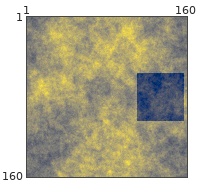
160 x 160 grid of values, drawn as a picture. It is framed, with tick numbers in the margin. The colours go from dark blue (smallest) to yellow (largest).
Odd patch: lower, in the middle right. Roughest part: middle right. Ninth with the lowest average: middle right. Stripes: none.
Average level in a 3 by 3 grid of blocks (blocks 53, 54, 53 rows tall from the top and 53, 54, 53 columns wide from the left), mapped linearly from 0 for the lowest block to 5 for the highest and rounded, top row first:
4 5 4 / 4 4 0 / 3 5 3
